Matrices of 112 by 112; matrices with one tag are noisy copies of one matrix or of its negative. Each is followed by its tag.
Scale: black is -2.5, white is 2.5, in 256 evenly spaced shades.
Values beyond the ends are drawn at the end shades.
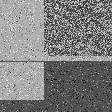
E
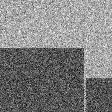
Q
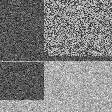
E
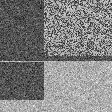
E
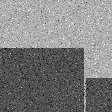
Q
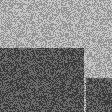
Q
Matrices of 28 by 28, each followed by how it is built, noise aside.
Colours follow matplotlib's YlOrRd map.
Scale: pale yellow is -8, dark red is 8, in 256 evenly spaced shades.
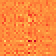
low rank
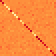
diagonal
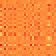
low rank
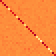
diagonal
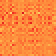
low rank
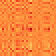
low rank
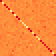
diagonal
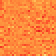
low rank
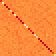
diagonal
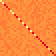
diagonal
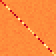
diagonal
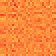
low rank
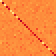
diagonal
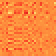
low rank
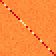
diagonal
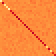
diagonal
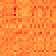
low rank
